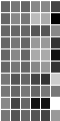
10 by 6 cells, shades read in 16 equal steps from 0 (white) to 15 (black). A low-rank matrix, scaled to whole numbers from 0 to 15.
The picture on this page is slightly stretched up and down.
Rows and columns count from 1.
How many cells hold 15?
1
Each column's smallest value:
7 7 8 4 5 0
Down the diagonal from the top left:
9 7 9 6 5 12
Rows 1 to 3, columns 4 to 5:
7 7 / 4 5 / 10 10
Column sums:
85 87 88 83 84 88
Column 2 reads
8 7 9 8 7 8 10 9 11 10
